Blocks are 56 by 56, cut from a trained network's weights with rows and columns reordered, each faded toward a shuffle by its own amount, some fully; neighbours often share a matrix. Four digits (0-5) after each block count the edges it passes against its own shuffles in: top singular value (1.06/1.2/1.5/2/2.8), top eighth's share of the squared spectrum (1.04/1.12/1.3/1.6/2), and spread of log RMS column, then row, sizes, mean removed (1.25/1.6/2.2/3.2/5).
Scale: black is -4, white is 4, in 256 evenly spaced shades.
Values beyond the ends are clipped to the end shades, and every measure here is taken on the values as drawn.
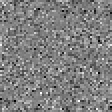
2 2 0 1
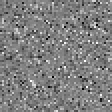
0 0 0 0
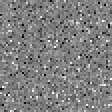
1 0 0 0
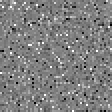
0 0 0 0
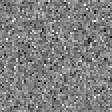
1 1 0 0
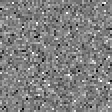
0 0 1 0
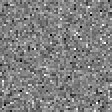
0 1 0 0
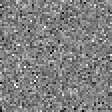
0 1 0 0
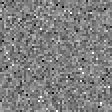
0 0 0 0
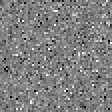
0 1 0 0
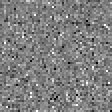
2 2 1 1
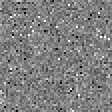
0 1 0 0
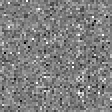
2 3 1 1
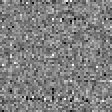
2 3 1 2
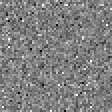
1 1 0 1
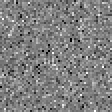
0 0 0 0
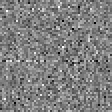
2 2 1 1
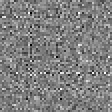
3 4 2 2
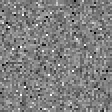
0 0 0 0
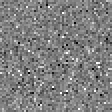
1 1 0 0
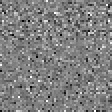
3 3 0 2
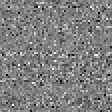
2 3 0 2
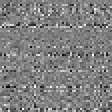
4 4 1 4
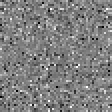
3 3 0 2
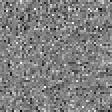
2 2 0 2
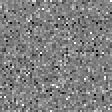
0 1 0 0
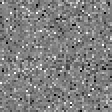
2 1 0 0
